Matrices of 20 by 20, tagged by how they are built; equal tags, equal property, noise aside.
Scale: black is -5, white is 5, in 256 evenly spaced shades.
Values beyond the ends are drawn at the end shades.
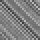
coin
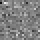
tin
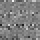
tin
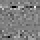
tin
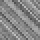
coin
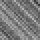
coin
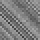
coin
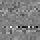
tin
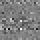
tin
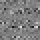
tin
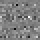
tin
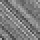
coin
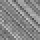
coin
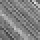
coin
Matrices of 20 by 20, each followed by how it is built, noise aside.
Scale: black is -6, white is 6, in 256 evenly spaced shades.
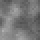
smooth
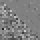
lower triangular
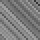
Toeplitz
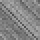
Toeplitz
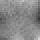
smooth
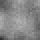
smooth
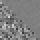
lower triangular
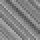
Toeplitz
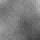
smooth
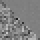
lower triangular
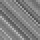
Toeplitz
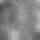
smooth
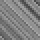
Toeplitz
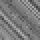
Toeplitz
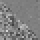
lower triangular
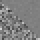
lower triangular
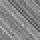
Toeplitz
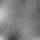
smooth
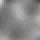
smooth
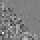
lower triangular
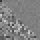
lower triangular
